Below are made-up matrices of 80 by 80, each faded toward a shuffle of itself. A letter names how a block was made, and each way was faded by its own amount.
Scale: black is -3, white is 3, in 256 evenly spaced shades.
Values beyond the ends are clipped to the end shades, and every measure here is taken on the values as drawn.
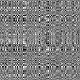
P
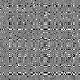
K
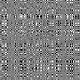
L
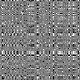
K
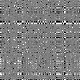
K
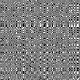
K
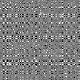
K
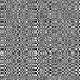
P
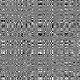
L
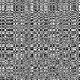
P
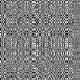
P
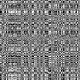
P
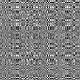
P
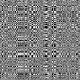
P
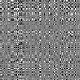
L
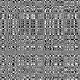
L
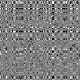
K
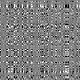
L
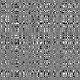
L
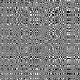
L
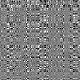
L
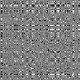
K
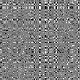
K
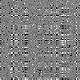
K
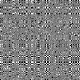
K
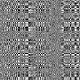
P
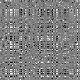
K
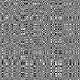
L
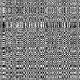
P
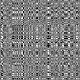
P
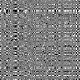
K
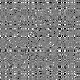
K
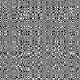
L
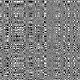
L
